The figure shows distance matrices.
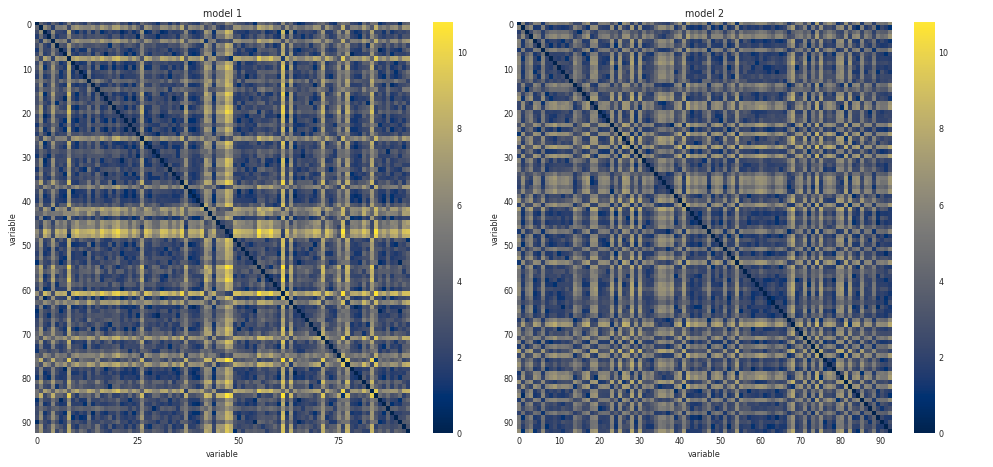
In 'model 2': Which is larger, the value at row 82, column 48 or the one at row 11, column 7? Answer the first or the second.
the first
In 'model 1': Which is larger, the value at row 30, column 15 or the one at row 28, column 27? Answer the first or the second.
the first
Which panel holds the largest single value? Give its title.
model 1
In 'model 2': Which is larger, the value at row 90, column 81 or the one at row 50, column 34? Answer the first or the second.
the second
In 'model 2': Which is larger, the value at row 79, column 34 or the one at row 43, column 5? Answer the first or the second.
the first
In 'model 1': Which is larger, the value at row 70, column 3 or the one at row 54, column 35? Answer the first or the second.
the first
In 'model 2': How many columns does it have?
93
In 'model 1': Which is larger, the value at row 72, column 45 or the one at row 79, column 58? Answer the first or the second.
the first
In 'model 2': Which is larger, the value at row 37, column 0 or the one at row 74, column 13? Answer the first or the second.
the second
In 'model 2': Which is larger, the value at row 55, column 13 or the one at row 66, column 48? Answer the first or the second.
the first
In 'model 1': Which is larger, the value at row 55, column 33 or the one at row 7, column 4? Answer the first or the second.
the second
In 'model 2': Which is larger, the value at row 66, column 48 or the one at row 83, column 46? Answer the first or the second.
the second
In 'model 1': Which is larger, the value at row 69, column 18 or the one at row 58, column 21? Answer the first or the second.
the first
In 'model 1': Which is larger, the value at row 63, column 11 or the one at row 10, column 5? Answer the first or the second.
the first
